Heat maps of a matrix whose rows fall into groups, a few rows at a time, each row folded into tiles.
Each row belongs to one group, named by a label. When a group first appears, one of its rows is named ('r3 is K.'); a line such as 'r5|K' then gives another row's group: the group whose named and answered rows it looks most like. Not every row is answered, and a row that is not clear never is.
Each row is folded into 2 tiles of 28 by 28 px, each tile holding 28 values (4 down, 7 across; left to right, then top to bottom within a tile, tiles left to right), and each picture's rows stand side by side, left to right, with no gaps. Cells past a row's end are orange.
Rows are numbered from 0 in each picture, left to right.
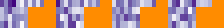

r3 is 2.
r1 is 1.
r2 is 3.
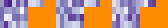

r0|2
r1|3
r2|3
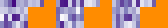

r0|3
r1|2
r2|3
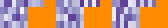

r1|1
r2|1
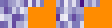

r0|1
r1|2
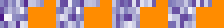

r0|2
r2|3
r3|1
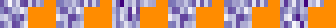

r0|1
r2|2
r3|1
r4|1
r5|2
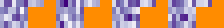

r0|2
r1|2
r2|3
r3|3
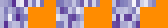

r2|3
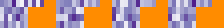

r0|1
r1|1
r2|2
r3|2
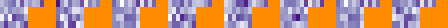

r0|3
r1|1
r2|1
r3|3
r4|3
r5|3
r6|1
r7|1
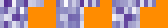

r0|2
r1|1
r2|1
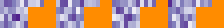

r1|2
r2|1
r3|1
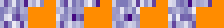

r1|3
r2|3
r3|3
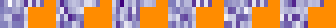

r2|2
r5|3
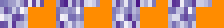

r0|1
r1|2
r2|2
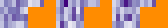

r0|3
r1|2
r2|3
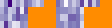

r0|2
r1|1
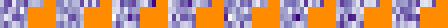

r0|2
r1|1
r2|3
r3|3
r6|3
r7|3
